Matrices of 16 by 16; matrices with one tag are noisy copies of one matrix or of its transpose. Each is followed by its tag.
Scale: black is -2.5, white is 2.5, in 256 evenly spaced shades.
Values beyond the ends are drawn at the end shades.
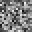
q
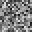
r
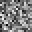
q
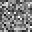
r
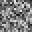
q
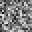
q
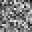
q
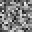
q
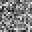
r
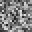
q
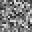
q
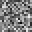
r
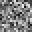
q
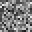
r
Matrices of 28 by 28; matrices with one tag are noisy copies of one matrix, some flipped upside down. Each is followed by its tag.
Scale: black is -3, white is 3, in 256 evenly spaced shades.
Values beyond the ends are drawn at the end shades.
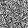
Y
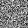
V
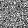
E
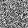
Y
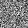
E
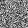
Y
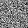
V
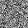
Y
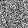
Y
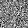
E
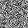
Y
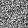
V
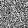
E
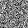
Y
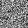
V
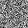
Y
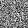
E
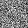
V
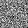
V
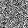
Y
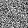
V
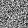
V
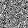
Y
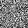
E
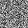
Y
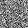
Y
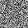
Y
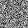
Y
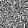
E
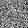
V
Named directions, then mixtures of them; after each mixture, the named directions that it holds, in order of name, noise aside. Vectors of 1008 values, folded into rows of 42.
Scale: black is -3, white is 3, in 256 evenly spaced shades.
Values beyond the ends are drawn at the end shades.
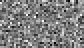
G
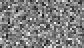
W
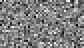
G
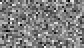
G, W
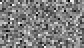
G, W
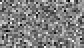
G, W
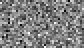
G, W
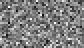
W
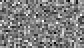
G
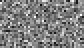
G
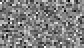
G, W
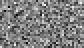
G, W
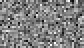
G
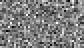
G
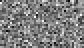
G
